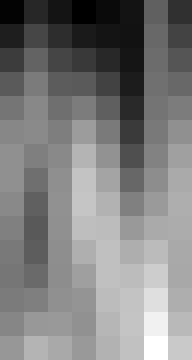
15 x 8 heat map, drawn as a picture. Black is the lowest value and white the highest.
Ninth with the lowest average: top middle. Slope: up to the bottom. Ninth with the highest average: bottom right.
